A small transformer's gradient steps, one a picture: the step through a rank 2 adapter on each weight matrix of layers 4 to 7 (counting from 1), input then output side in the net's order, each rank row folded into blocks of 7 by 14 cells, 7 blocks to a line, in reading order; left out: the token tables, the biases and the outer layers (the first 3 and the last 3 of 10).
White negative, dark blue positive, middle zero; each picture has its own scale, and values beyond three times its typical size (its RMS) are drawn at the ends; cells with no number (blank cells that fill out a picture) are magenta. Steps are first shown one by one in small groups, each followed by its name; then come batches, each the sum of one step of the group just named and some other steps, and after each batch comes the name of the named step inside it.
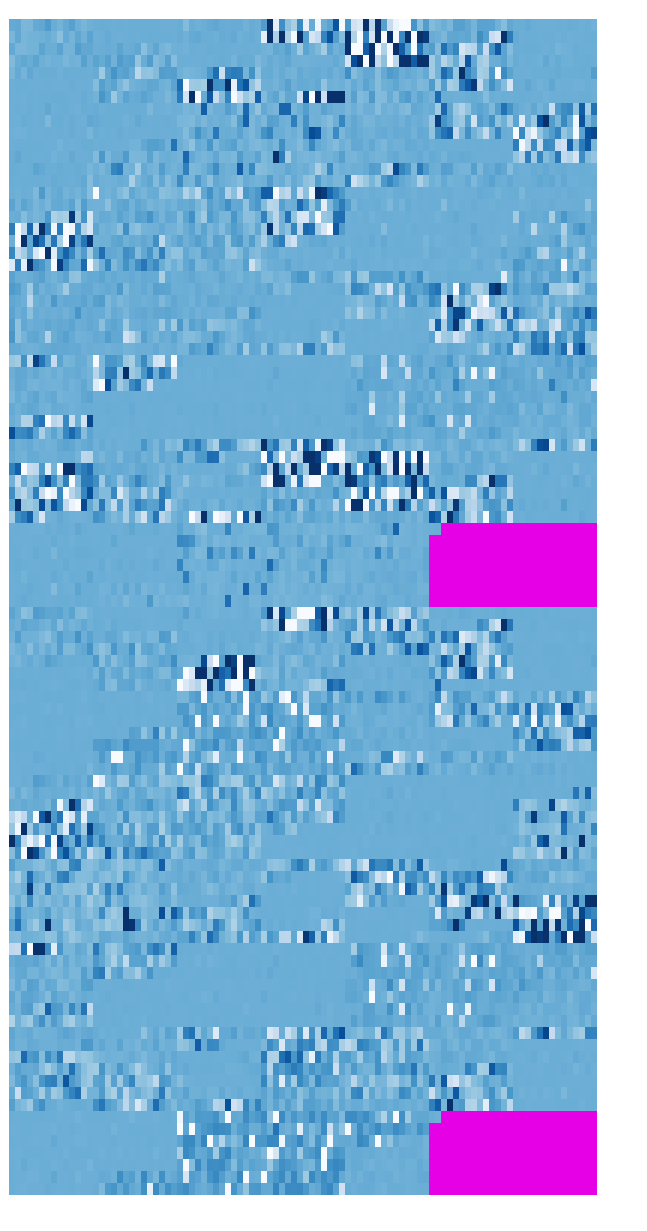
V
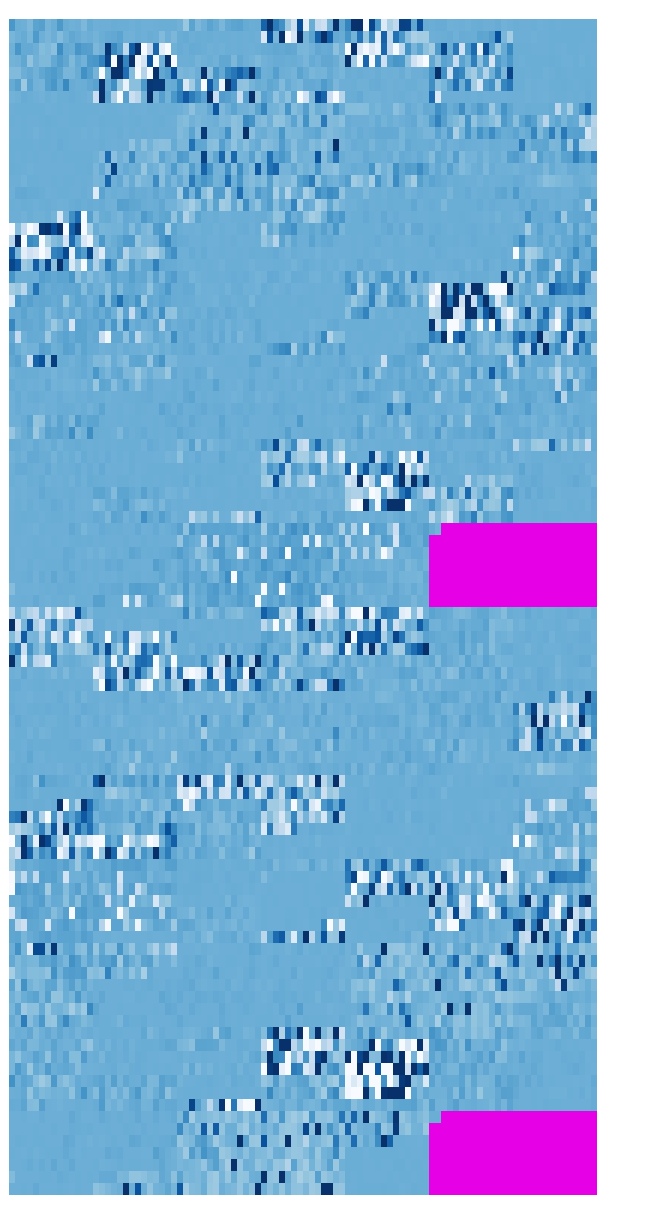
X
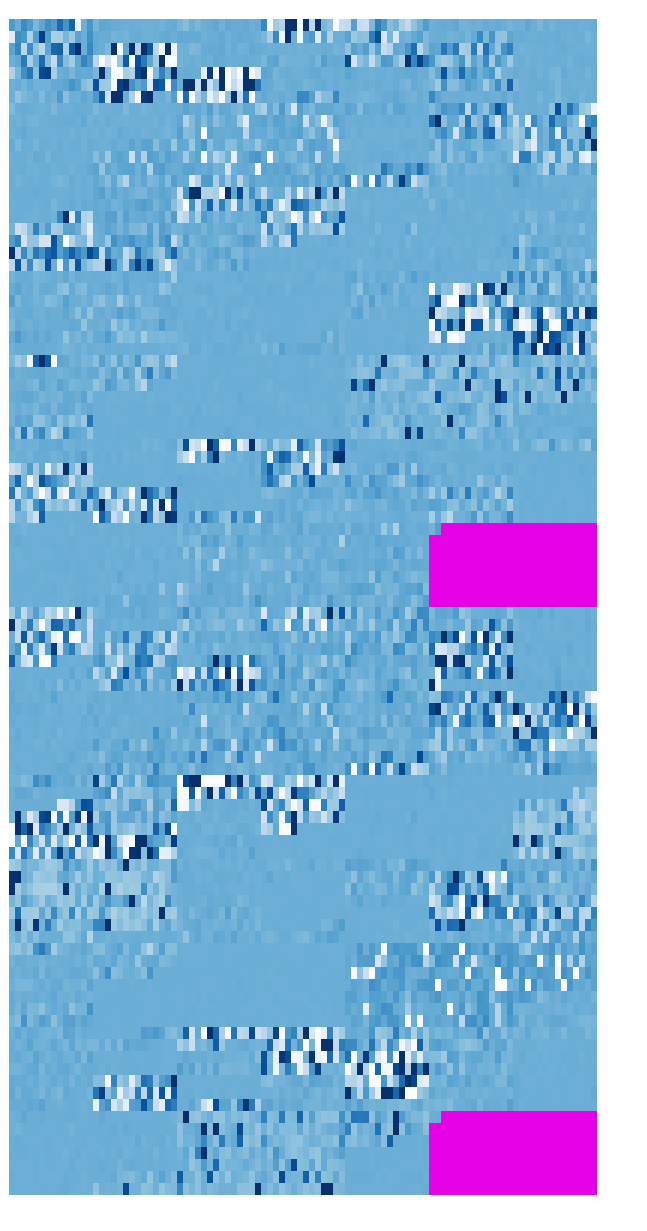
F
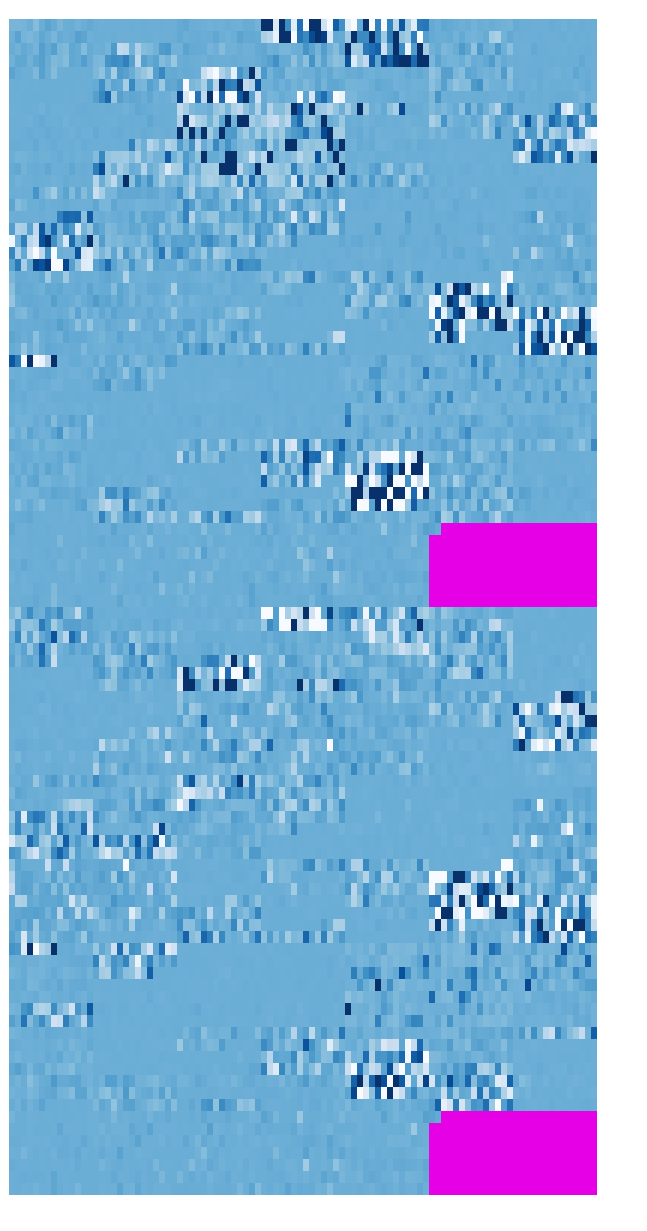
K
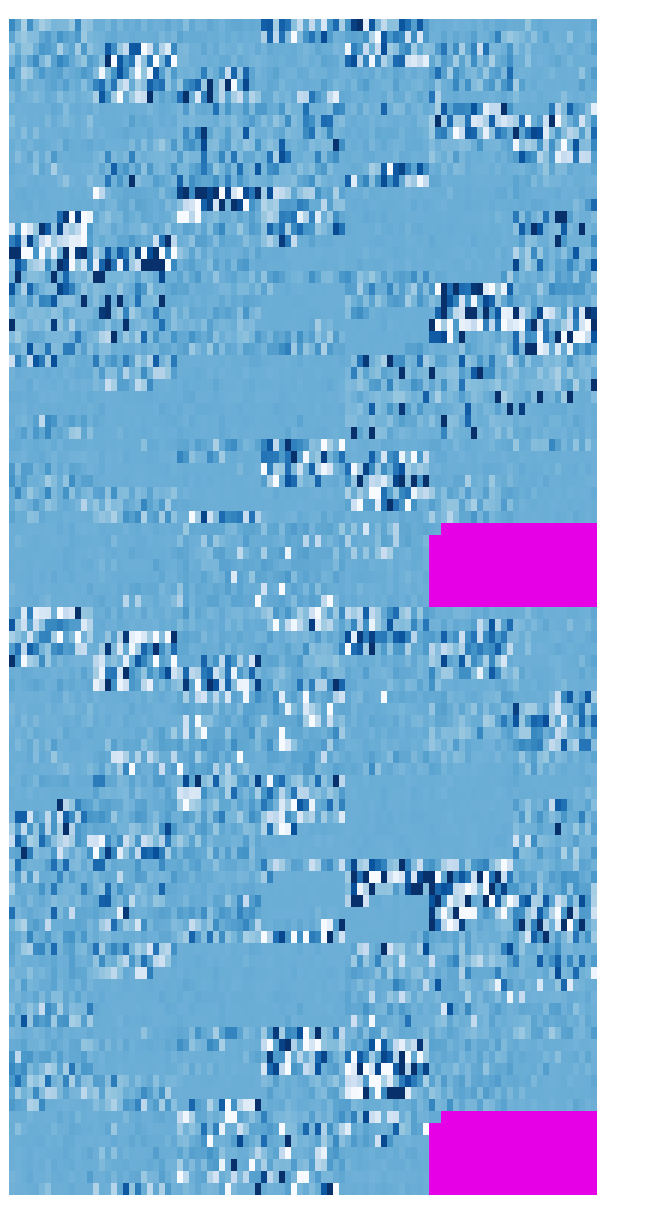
X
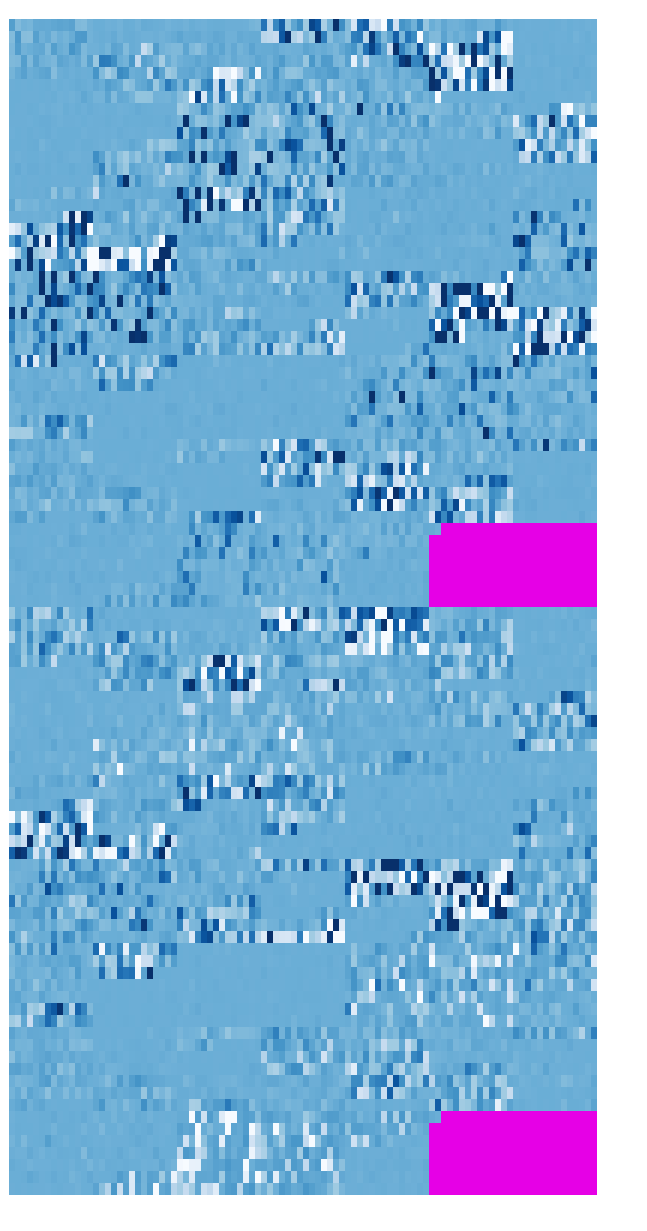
K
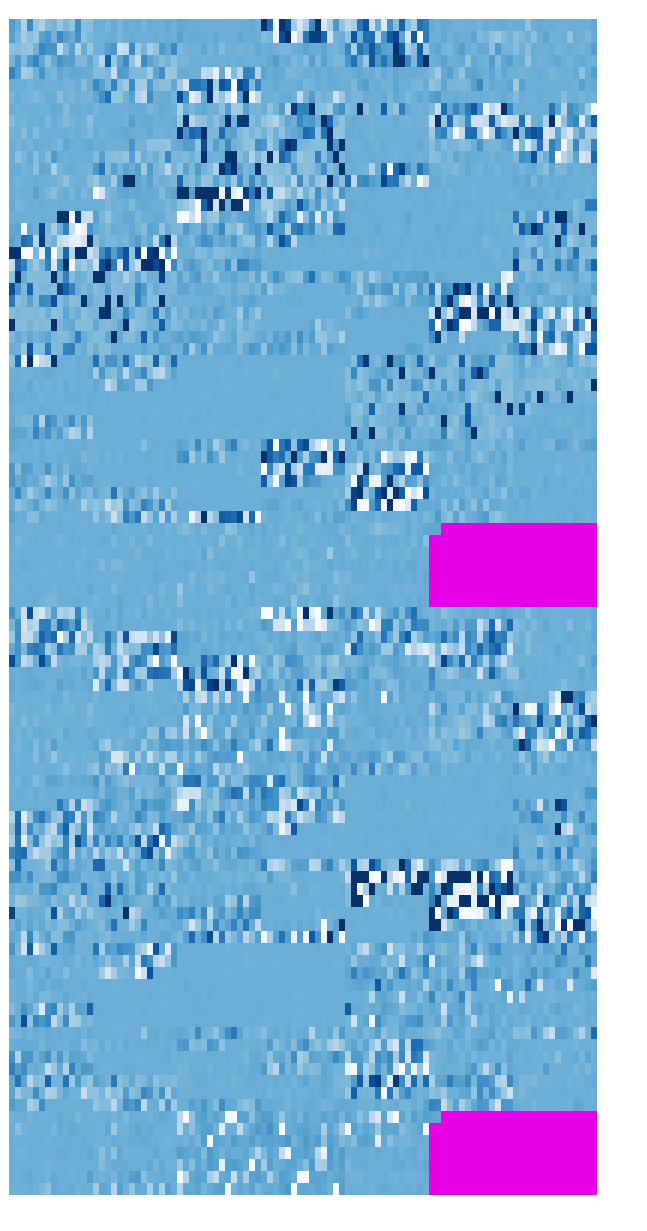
K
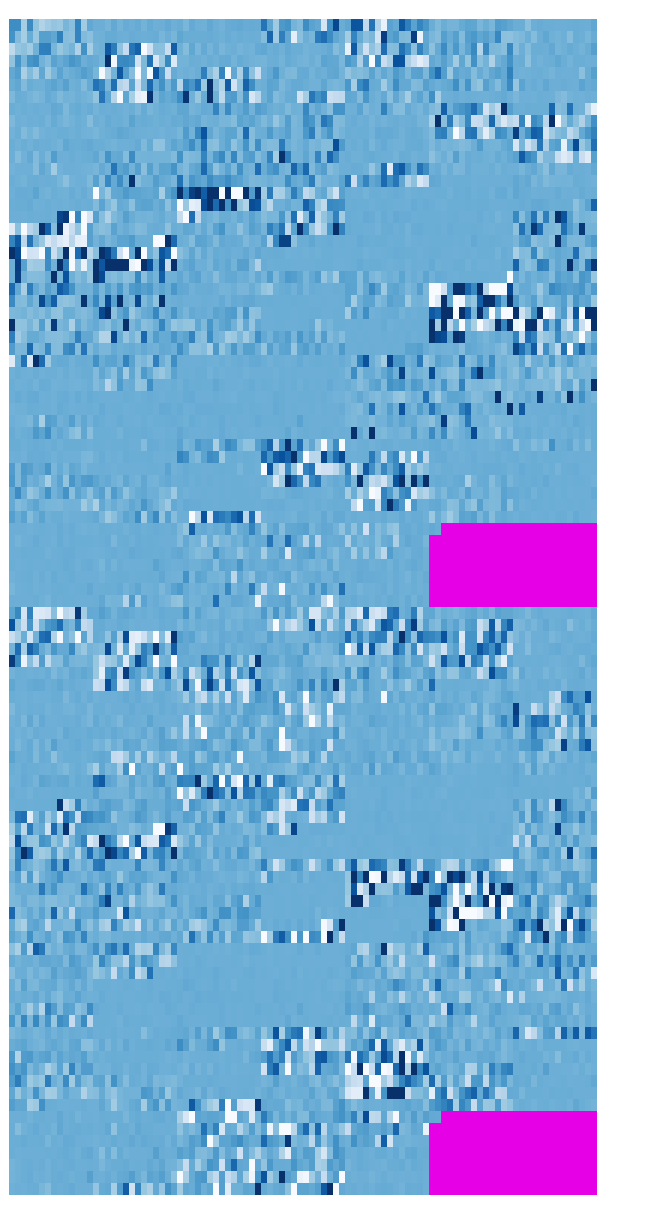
X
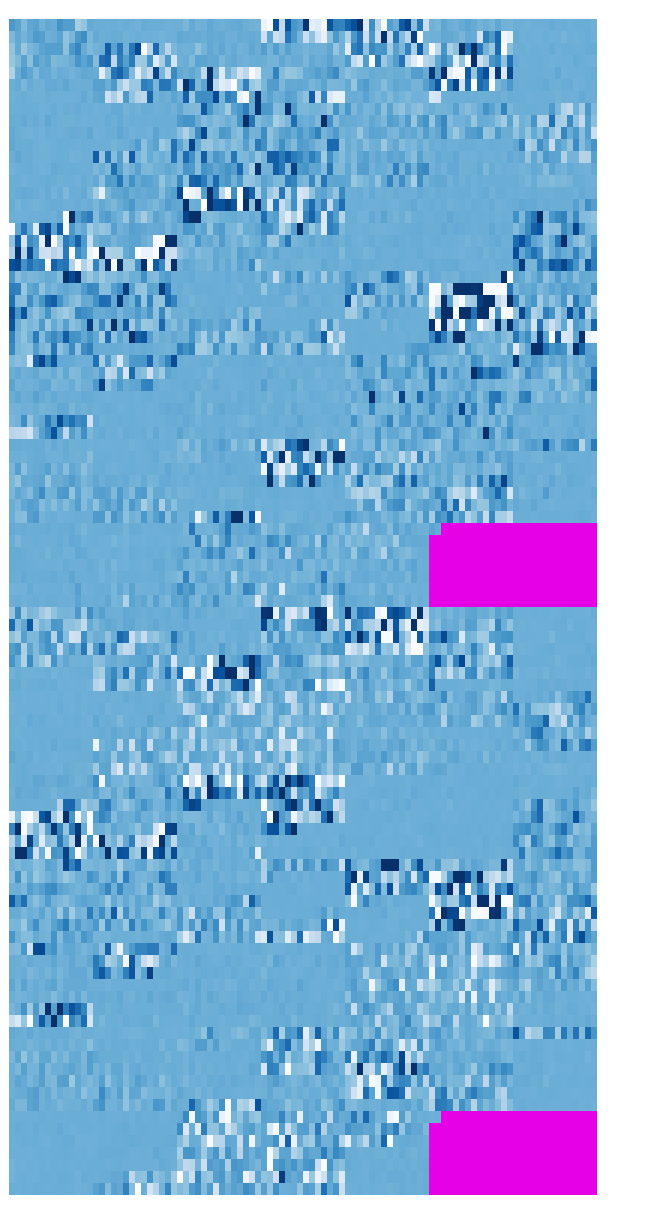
X
